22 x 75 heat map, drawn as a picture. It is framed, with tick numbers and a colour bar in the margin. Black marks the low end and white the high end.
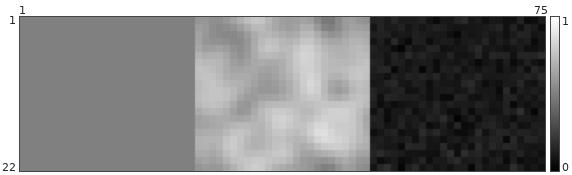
The table splits into one row of 3 panels. Panel 1,1: middling, flat. Panel 1,2: high, blotchy. Panel 1,3: very low, fine-grained, faint in contrast.
